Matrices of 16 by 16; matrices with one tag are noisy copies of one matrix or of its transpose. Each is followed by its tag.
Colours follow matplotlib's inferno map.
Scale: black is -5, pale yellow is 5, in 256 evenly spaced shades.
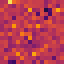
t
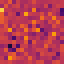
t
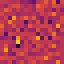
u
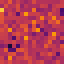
t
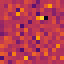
u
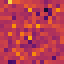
t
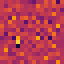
u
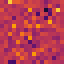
t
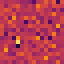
u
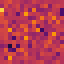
t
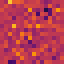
t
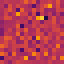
u
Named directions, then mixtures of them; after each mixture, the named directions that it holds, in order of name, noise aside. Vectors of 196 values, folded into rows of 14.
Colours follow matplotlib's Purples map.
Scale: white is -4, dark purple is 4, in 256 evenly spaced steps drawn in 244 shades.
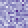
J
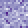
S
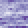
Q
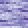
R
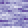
R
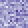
J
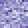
R, S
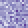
J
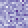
J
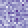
J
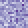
J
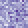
J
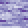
R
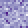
S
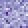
S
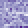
Q, S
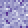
S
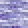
R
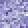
R, S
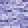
R, S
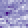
Q, S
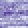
Q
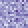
J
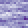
Q, R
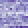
Q, S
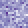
J, S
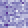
J, Q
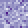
S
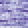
R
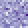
S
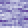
R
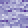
R, S
